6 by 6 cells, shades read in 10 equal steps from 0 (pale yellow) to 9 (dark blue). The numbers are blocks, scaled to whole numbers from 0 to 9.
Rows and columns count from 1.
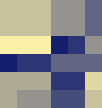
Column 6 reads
6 6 4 6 1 2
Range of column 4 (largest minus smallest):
5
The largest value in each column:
9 8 8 9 8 6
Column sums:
19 19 19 38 37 25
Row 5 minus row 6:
0 -1 -1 1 1 -1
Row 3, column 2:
0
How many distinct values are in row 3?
4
